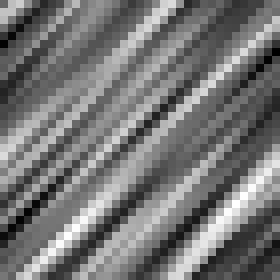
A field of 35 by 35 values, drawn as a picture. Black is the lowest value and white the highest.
Slope: none. Grain: diagonal, up to the right. Mirror symmetry: none. Odd rows or columns: none.
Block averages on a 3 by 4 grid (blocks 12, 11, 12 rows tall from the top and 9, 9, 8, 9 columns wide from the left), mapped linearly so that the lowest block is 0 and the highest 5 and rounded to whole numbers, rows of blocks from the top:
0 4 3 1
4 5 3 1
2 5 4 2
